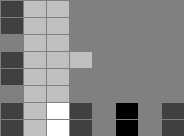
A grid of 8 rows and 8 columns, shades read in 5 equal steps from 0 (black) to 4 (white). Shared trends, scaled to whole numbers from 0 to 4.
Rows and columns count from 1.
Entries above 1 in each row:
7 7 8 7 7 8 4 4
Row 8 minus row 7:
0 0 0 0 0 0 0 0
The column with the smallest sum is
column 1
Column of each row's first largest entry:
2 2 2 2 2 2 3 3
